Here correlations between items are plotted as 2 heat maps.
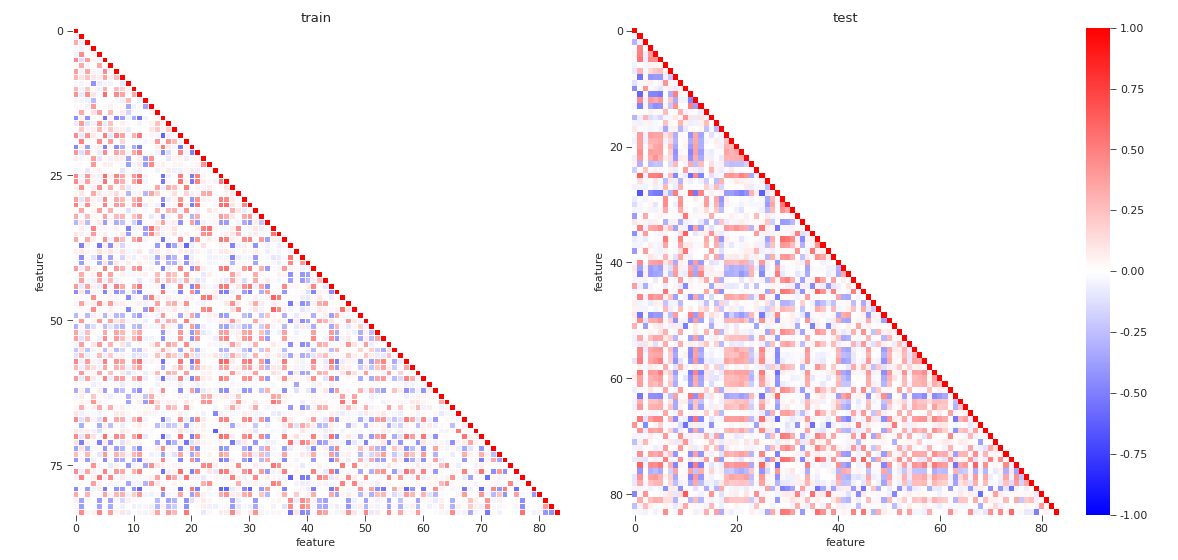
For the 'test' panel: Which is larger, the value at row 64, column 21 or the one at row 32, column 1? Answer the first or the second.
the first
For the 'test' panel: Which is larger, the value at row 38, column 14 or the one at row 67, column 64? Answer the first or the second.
the second
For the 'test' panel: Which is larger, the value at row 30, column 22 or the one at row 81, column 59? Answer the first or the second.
the second
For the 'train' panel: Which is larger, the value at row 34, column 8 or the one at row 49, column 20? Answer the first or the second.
the second
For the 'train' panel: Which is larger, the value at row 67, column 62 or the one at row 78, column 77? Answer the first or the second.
the second
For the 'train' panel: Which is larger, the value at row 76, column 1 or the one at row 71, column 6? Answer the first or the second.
the first
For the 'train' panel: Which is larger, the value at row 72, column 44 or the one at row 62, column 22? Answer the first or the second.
the second
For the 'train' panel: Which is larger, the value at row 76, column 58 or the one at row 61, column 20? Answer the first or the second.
the first
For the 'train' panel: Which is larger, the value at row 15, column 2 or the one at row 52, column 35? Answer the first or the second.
the second
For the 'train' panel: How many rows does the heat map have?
84
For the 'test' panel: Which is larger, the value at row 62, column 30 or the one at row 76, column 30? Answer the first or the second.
the first
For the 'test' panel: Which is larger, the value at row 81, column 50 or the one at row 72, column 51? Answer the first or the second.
the first
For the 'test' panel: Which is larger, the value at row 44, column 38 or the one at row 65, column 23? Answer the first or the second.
the second
